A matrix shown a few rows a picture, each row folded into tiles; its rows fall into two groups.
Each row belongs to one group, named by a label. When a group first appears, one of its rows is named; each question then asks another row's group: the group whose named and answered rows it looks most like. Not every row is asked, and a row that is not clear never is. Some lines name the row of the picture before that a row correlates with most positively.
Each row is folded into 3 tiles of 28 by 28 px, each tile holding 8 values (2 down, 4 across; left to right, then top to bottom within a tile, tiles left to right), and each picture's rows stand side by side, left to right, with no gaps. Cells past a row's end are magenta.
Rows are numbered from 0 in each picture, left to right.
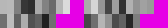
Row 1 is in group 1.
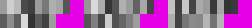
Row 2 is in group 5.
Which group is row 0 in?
1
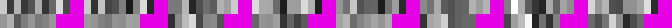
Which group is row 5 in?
1
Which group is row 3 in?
1
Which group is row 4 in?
5
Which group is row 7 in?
1
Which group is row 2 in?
1
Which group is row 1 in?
5
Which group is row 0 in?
5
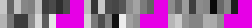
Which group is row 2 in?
5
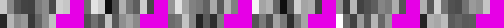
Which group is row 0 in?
1
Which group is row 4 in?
5
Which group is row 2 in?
1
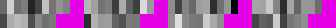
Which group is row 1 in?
1
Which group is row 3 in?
1
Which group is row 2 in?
5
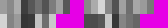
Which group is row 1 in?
1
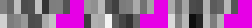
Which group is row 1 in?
1
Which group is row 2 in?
5
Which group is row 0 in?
5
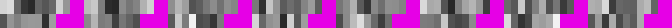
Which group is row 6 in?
5
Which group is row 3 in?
5
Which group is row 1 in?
1
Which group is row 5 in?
1
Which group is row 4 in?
1
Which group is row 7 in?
1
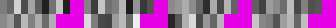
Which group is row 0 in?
5
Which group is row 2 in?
1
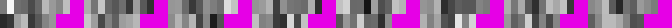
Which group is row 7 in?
1
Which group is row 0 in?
1
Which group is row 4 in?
1
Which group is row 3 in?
5
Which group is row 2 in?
1
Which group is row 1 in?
5
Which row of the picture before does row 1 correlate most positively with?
1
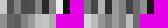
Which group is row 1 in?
5
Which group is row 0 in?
5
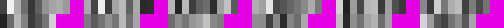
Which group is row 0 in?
1
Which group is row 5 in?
5
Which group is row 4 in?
5
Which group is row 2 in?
5
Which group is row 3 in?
1
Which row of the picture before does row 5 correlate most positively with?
1
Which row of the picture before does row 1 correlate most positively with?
1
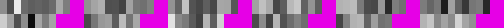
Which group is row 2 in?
5
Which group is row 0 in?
5
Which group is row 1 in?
1
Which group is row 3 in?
1
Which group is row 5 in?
5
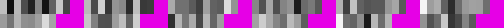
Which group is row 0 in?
5
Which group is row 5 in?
1
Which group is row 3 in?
5
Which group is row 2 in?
1
